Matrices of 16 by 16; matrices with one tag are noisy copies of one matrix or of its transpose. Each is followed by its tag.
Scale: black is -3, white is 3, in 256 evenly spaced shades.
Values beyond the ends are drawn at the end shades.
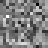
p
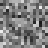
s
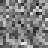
p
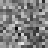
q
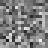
p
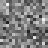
q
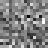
q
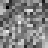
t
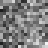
t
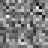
p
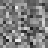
p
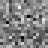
q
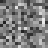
p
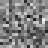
q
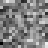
t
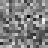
q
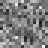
s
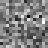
q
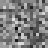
q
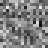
s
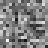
s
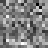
p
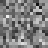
p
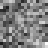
t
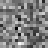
q
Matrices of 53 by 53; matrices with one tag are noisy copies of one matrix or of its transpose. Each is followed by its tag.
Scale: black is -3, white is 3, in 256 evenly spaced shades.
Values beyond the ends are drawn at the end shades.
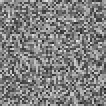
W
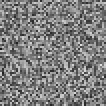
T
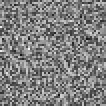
T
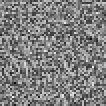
T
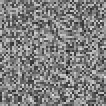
W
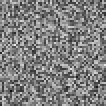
T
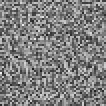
T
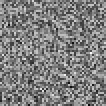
W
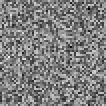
W
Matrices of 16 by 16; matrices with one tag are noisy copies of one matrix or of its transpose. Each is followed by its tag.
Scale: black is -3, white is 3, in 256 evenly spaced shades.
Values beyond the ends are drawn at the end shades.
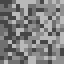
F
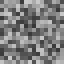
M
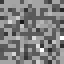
M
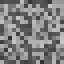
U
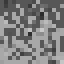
F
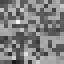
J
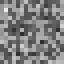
M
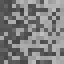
F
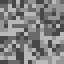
J
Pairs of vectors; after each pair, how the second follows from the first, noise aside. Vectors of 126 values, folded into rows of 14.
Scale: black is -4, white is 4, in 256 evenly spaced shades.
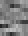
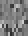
sign-scrambled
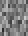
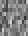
negated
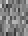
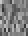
shuffled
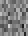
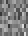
negated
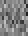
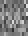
negated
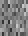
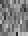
shuffled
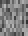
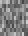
negated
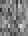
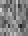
negated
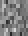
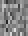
sign-scrambled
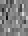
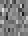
sign-scrambled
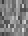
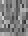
negated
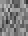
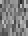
shuffled
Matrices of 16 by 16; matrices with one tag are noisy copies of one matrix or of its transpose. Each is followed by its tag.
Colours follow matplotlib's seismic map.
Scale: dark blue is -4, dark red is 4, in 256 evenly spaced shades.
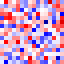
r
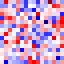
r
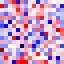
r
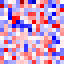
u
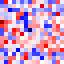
u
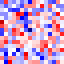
u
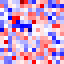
u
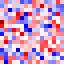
u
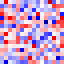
r
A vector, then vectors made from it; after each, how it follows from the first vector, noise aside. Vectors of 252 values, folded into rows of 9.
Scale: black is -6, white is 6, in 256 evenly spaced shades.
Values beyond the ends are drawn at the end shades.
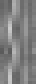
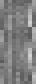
wrapped around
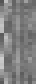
wrapped around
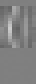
partly zeroed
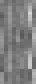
wrapped around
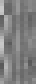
wrapped around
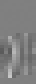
partly zeroed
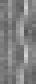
reversed
